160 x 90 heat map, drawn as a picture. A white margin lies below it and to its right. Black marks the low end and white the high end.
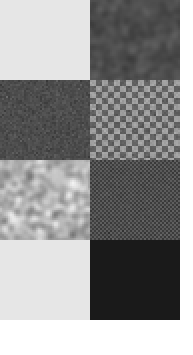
The table splits into 4 rows of 2 panels. Panel 1,1: very high, flat. Panel 1,2: low, blotchy, faint in contrast. Panel 2,1: low, fine-grained, faint in contrast. Panel 2,2: middling, checkered, strong in contrast. Panel 3,1: high, blotchy. Panel 3,2: low, checkered. Panel 4,1: very high, flat. Panel 4,2: very low, flat.
